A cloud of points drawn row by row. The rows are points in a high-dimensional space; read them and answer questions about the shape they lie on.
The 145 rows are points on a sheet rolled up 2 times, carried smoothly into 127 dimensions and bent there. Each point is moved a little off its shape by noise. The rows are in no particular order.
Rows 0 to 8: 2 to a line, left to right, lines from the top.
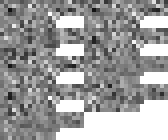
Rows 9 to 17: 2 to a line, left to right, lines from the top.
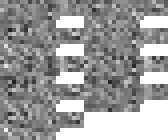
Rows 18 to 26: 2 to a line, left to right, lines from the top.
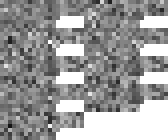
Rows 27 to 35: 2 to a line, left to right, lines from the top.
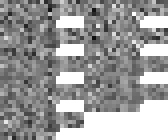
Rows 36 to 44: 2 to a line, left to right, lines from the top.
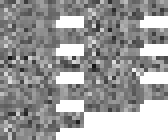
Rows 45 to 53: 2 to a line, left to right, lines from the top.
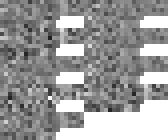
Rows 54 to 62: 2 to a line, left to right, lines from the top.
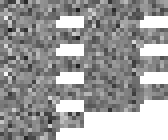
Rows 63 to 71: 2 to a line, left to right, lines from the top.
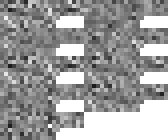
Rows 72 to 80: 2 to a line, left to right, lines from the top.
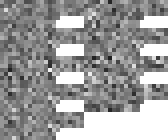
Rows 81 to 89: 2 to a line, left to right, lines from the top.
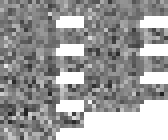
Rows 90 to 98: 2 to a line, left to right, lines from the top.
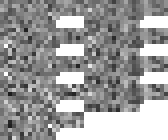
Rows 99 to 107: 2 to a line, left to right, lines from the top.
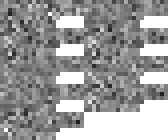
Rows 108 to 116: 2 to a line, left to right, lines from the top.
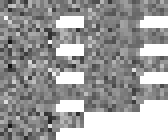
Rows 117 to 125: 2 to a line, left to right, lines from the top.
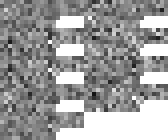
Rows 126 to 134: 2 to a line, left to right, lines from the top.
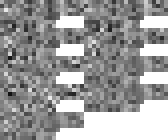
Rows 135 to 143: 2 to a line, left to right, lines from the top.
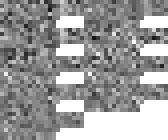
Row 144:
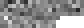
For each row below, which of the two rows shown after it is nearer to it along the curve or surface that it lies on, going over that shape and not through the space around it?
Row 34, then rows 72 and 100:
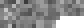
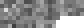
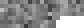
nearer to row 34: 72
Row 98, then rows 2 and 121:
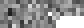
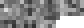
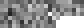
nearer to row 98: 121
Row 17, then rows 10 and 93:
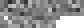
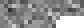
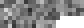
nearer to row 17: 10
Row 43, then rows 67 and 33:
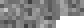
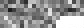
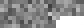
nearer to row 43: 33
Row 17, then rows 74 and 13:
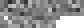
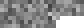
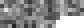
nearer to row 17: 74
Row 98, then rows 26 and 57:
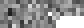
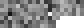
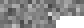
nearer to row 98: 26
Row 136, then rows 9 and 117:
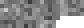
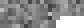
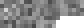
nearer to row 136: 117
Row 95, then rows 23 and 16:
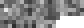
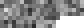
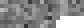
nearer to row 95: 23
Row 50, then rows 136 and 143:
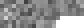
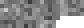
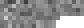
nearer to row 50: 143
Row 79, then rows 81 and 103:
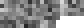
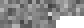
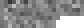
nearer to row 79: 81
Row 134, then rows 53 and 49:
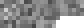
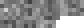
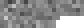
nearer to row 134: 53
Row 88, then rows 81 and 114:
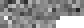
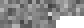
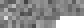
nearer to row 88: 81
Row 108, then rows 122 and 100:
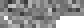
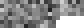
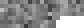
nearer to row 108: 100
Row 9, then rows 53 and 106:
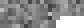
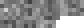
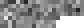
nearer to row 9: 53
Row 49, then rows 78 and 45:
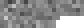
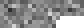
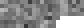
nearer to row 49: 45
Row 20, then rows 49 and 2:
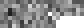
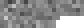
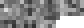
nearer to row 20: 2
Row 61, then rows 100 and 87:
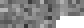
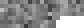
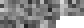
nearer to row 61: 100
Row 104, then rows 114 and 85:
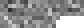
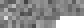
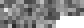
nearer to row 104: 85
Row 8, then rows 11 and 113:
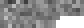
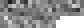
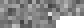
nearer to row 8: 113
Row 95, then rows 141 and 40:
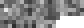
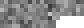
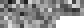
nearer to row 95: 141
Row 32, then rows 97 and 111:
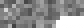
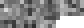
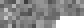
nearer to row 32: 111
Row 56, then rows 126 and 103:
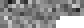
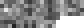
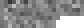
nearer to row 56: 126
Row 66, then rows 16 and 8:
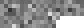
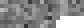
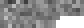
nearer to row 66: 16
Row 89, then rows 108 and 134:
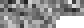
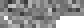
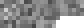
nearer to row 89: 108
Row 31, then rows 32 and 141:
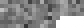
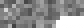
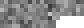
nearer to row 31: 141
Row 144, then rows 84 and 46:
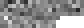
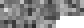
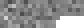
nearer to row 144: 84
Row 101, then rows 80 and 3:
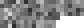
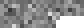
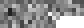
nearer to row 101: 80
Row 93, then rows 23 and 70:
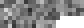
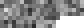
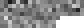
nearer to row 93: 23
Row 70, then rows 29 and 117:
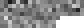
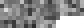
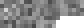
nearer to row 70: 29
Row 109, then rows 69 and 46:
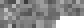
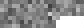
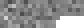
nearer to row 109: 46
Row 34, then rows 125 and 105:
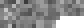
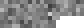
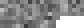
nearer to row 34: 105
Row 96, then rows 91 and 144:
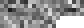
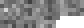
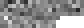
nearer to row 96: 144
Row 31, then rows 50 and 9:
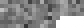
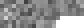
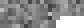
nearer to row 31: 9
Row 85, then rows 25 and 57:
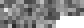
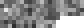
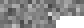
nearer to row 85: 25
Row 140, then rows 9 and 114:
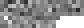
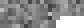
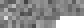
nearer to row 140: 9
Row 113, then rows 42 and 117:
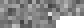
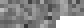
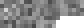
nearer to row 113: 42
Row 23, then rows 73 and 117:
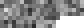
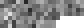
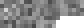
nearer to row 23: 73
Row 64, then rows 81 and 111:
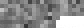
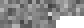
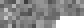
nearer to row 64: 81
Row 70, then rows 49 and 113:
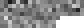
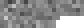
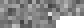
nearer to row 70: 113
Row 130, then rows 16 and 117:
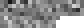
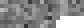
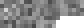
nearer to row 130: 16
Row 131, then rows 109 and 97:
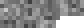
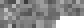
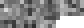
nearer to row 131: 109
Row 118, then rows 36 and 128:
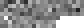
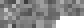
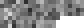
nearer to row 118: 128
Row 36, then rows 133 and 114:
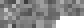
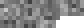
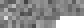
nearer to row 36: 114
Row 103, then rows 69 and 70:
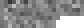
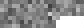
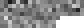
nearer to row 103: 69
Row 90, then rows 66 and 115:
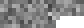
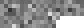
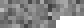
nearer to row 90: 115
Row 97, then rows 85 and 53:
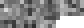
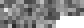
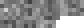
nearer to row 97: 85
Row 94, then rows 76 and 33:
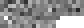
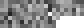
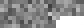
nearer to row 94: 33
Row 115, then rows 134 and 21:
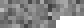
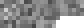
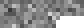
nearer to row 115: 21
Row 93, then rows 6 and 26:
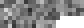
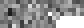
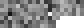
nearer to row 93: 26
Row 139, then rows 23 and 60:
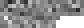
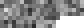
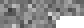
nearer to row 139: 60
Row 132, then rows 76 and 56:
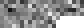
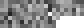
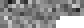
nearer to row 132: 76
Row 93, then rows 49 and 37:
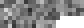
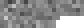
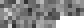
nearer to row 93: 37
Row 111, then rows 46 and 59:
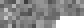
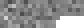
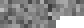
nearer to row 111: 46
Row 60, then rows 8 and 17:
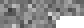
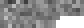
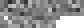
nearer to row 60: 17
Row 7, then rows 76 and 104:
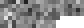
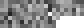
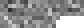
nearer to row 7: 104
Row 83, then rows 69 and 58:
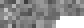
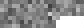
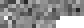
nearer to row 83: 69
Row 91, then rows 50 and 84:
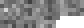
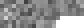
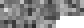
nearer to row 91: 50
